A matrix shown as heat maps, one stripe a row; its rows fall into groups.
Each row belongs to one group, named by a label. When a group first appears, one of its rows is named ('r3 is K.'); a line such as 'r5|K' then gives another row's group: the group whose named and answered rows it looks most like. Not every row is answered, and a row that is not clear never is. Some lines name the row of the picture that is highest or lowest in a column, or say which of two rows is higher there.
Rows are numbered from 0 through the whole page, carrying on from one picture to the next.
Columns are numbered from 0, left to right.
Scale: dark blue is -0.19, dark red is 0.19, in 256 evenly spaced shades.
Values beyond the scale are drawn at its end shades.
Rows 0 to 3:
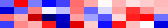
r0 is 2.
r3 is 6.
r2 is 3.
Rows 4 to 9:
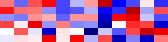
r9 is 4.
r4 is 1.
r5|3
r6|6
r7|3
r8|3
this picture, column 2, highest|7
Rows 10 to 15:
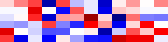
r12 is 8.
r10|3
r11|6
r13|1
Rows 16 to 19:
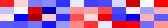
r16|3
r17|8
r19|2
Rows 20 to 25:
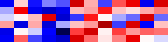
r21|2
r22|1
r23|8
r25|2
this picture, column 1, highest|21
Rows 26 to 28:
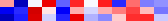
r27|6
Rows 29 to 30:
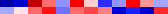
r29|6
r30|4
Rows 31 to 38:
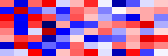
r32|2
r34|3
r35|1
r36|3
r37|2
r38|8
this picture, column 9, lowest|33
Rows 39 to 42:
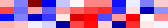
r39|8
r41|2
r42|8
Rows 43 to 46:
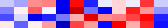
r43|6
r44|6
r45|2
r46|6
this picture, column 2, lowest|45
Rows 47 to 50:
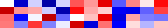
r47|8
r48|4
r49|1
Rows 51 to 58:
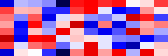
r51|2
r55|3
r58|2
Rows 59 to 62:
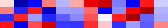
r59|1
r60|3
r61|2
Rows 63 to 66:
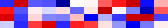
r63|2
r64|4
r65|3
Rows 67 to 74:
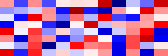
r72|1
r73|8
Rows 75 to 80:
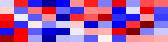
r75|2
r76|1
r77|1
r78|3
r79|2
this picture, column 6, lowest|78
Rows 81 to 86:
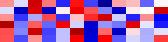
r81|6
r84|3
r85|8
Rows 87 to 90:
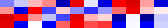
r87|6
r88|3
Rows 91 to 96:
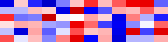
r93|1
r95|8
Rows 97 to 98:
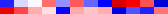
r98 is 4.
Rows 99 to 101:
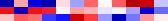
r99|2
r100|4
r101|8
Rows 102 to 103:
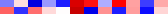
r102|2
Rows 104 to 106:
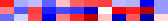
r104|4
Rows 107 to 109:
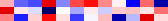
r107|1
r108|3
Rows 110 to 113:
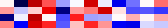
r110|1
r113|1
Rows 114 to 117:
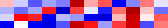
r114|8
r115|6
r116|3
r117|2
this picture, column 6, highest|117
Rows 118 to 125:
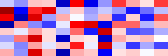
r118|6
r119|4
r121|2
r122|4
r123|6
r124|4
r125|6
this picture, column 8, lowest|120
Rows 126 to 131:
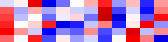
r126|8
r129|1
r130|3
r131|3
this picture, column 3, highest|129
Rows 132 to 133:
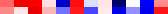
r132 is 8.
